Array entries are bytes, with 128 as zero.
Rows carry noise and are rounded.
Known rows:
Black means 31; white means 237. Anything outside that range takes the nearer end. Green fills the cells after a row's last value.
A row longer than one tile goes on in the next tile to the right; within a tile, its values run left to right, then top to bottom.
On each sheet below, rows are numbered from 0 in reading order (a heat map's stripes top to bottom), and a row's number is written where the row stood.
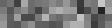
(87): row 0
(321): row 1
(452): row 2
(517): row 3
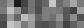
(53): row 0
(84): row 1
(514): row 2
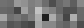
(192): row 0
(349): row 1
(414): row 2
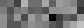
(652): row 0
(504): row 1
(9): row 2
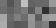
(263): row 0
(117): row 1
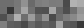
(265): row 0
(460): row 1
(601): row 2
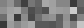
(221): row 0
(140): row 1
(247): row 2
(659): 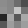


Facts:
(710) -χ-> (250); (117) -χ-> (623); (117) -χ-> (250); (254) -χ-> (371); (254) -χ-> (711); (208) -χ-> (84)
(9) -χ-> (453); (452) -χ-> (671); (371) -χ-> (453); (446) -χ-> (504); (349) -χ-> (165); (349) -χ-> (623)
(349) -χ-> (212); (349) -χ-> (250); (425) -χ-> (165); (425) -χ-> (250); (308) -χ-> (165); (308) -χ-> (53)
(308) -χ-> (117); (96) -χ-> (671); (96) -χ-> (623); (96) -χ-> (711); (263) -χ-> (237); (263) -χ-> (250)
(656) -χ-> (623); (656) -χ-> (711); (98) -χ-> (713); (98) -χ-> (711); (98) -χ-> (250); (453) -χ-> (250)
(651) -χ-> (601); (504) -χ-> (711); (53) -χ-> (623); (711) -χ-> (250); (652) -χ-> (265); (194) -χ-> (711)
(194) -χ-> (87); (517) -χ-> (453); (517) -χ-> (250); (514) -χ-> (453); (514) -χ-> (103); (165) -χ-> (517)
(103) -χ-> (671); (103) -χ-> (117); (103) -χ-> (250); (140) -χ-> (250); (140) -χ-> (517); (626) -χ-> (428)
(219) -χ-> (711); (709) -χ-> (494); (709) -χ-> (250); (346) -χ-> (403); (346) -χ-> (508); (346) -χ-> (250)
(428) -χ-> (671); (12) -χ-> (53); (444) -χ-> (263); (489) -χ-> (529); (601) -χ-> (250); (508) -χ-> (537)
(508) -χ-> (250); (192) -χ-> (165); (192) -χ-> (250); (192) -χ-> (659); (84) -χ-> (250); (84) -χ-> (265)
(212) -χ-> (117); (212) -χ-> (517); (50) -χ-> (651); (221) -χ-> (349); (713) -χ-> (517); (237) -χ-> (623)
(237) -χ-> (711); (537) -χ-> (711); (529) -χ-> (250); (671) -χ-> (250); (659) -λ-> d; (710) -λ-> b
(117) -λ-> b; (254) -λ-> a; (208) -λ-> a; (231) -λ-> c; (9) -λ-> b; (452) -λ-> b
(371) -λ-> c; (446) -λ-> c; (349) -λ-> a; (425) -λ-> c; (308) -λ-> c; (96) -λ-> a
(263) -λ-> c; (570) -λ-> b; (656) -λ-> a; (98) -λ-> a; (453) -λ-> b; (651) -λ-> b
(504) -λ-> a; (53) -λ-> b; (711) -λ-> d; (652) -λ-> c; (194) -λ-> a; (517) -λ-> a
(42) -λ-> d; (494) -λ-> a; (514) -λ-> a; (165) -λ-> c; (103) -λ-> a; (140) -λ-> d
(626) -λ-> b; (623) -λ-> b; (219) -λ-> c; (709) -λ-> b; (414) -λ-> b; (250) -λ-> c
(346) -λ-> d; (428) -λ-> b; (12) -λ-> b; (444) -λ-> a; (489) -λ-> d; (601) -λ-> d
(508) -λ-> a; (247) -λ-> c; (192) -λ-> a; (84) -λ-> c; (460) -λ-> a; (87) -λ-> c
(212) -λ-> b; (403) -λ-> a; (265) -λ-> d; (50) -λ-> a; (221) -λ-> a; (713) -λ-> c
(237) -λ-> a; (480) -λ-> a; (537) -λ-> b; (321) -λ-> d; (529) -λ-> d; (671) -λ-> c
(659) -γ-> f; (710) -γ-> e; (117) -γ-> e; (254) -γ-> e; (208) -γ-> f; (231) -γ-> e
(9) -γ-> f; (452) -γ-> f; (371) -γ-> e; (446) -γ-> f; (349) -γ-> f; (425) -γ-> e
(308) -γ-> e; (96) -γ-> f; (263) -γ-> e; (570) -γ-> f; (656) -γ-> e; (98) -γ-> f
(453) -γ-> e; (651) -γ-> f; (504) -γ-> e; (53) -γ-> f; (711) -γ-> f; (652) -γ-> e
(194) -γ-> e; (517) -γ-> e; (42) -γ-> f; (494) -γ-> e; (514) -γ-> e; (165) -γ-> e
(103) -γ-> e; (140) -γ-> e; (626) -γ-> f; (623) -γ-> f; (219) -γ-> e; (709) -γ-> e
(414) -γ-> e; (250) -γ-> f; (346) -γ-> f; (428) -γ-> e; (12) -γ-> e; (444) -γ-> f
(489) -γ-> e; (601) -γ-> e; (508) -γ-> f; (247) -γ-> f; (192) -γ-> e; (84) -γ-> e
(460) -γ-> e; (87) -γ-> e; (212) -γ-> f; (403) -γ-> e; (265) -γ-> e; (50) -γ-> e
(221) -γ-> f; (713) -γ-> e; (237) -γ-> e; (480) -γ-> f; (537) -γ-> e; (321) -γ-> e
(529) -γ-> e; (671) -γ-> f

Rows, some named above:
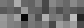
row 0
(504)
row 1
(12)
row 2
(537)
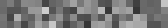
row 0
(414)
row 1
(446)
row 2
(514)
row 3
(651)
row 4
(626)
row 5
(425)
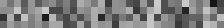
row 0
(346)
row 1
(250)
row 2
(713)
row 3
(98)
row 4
(570)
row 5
(711)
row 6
(517)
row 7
(53)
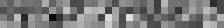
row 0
(537)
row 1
(504)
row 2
(212)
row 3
(671)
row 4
(428)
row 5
(165)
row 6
(265)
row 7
(623)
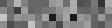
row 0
(103)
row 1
(219)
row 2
(508)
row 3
(308)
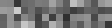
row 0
(247)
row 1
(371)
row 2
(453)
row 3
(710)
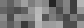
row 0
(709)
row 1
(96)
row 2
(165)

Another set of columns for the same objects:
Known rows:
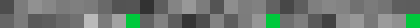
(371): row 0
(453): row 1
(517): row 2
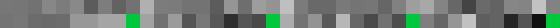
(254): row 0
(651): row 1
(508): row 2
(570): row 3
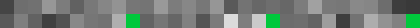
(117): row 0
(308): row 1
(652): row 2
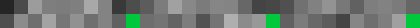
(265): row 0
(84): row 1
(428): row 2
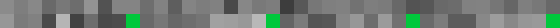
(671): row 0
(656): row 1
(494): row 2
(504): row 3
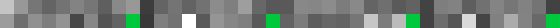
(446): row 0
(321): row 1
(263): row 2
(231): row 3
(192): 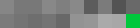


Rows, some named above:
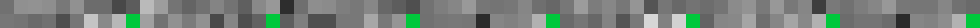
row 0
(425)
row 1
(446)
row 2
(165)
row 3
(709)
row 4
(308)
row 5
(140)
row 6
(709)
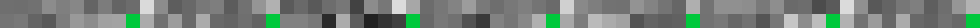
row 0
(103)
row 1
(96)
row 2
(623)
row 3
(710)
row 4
(346)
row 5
(425)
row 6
(96)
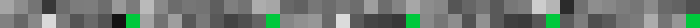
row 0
(247)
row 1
(212)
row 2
(711)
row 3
(53)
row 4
(165)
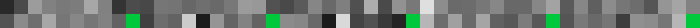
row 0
(265)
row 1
(414)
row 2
(250)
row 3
(98)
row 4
(12)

